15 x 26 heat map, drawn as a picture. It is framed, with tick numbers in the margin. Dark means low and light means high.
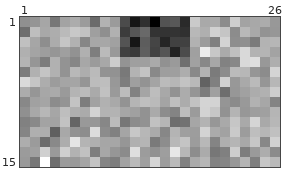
Most values sit high, with a long tail of low ones. The ninth with the lowest average is the top middle. No single row or column stands out from its neighbours. In the top middle lies a patch that is lower than the rest.
